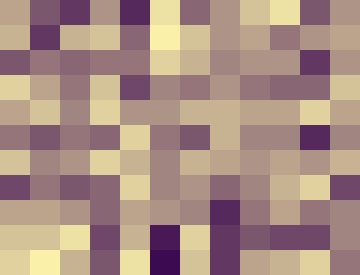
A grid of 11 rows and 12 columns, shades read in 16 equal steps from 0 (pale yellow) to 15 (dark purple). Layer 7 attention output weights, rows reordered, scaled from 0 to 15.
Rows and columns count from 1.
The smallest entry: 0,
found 2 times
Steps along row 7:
up down down up up down up up down up down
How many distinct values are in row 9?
6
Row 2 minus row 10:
1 9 3 -8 5 -14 1 -6 -5 -3 -5 -2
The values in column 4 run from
2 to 11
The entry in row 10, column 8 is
12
